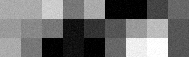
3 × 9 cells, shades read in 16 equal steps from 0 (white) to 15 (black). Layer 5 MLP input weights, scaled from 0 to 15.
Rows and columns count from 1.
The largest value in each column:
6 8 15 14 15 15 15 11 10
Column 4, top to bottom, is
8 14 14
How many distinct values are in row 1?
6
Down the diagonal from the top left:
5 7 15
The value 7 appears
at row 2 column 2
